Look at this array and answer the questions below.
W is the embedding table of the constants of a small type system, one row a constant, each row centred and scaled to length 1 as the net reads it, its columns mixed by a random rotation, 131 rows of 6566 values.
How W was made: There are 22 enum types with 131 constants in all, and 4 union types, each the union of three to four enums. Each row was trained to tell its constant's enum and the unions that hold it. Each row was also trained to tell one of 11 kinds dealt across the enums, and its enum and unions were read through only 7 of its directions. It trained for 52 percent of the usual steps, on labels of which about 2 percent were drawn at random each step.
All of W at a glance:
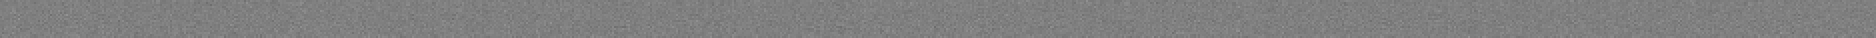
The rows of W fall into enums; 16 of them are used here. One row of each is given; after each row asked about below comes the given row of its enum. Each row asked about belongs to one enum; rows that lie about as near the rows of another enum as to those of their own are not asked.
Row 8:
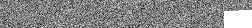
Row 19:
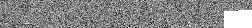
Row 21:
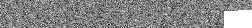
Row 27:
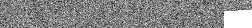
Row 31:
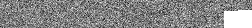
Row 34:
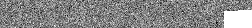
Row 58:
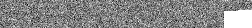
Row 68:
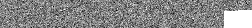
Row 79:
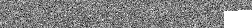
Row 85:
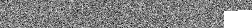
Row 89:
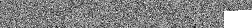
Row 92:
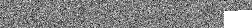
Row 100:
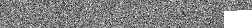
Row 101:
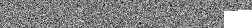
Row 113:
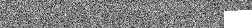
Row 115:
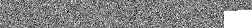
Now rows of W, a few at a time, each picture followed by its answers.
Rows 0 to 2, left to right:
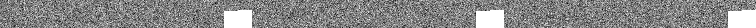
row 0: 19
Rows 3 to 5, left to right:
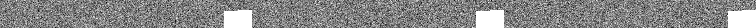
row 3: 115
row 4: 115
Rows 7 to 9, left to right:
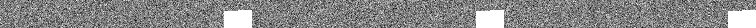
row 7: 85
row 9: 101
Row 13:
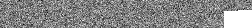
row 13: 31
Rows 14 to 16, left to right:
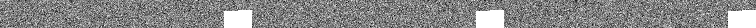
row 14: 8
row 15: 68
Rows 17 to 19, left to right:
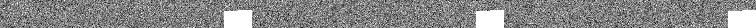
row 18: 92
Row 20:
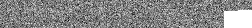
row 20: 19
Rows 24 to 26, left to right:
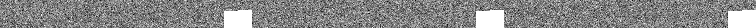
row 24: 19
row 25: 89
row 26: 58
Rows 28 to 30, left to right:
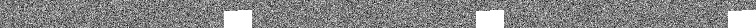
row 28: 19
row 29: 101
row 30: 92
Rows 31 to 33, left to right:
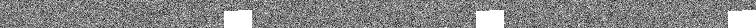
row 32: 113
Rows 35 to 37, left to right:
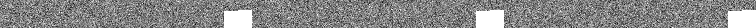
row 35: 58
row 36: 113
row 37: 85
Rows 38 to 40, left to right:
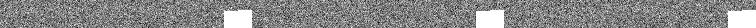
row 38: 85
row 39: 58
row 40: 85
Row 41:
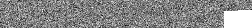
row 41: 31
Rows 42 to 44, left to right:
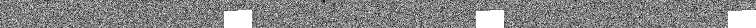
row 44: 68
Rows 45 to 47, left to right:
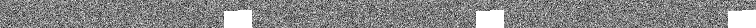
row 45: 58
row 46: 58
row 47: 92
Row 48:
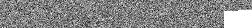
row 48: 79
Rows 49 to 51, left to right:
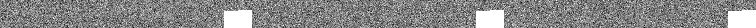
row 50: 68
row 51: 101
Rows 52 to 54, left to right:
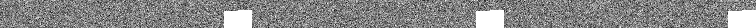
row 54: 27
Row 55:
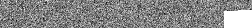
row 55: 8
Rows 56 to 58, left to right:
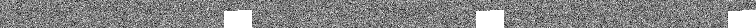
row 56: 68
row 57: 31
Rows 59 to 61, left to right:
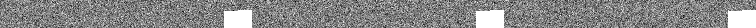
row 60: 92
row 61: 113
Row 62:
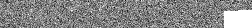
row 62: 92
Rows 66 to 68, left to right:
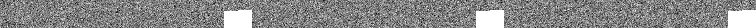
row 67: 68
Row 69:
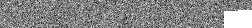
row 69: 101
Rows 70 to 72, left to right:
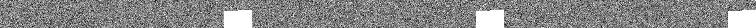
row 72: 58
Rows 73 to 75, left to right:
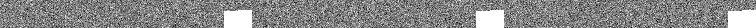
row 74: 19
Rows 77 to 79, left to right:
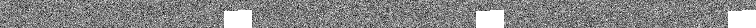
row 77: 31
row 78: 34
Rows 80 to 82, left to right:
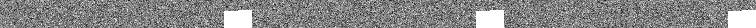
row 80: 21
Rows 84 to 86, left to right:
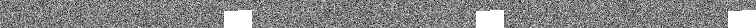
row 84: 92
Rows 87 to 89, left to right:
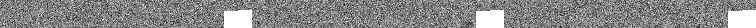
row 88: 58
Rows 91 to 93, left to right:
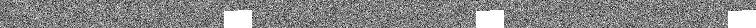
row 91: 113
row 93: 31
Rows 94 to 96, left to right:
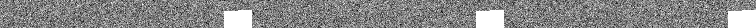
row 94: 92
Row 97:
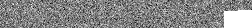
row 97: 85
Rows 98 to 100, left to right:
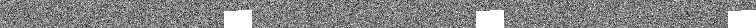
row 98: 21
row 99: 101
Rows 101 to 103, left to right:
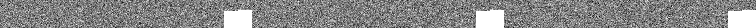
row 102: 101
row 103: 115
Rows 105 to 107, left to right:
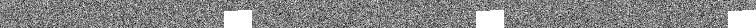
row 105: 68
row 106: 21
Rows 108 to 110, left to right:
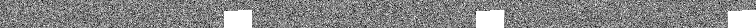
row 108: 19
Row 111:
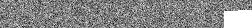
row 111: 113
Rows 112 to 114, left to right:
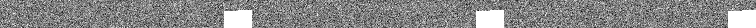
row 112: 113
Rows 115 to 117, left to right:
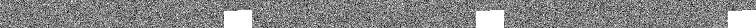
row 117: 68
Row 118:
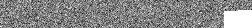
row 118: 113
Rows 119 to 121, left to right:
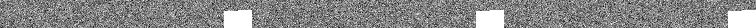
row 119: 85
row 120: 27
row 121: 19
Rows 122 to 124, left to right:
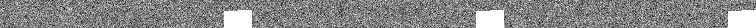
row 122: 85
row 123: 31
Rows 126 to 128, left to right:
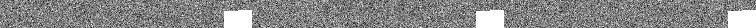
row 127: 115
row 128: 31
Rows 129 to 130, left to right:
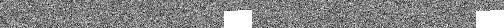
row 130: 79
